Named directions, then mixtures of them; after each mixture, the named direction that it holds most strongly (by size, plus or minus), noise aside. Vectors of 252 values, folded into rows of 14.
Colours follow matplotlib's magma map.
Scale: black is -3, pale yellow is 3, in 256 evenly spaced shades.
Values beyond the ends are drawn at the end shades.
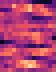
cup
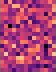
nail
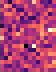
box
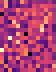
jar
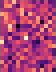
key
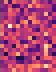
nail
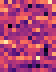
nail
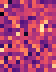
jar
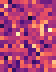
box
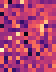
jar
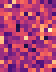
key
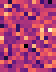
box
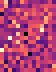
jar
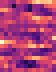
cup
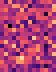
nail
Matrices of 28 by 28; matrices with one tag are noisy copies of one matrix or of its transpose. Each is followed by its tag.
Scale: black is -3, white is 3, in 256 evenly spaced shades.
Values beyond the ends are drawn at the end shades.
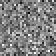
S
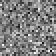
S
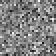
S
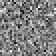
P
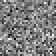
S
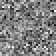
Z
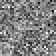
Z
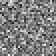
P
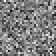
S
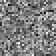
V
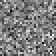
S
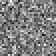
P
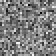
V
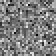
V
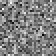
P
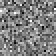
P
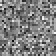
V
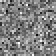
V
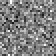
P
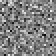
P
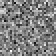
P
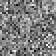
Z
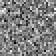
P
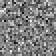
P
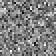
P
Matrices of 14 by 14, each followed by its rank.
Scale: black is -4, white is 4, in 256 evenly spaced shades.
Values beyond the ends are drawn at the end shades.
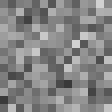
full rank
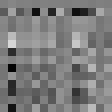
two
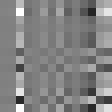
one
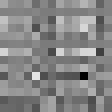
two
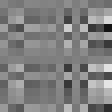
one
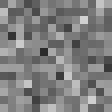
full rank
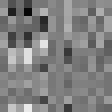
two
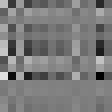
one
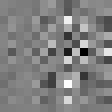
two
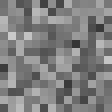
full rank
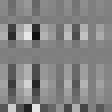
one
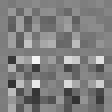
two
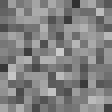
full rank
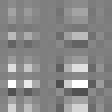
one
